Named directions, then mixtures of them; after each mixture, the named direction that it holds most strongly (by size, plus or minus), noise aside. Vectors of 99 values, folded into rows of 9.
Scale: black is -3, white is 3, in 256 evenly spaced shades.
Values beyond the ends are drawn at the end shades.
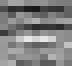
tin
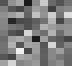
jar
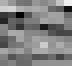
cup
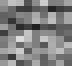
tin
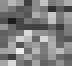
jar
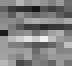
tin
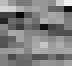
cup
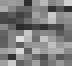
cup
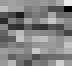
cup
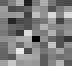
jar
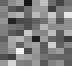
jar
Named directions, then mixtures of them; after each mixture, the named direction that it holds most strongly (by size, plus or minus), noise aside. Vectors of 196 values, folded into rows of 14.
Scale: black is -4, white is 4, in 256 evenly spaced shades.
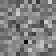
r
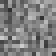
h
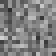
h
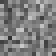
h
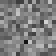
r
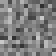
h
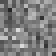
h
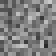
h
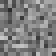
h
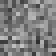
h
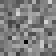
r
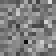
r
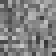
h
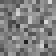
r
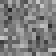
h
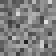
r
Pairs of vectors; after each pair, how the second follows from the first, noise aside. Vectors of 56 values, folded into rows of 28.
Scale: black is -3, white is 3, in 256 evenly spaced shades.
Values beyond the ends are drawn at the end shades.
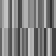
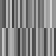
sign-scrambled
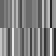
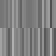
shrunk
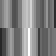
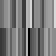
sign-scrambled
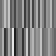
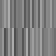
shrunk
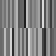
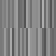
shrunk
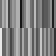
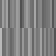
shrunk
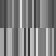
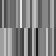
sign-scrambled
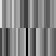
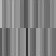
shrunk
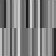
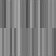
shrunk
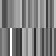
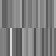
shrunk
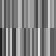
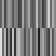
sign-scrambled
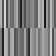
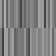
shrunk
